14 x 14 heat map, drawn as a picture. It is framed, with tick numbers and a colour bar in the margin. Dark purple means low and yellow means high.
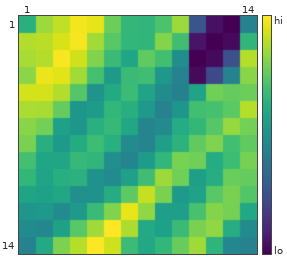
Mirror symmetry: none. Odd patch: lower, in the top right. Histogram: skewed, a long tail of low values. Roughest part: top right.
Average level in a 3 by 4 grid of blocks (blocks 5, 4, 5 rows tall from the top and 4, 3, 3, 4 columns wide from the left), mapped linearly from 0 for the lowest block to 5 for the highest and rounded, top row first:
5330 | 3224 | 2433
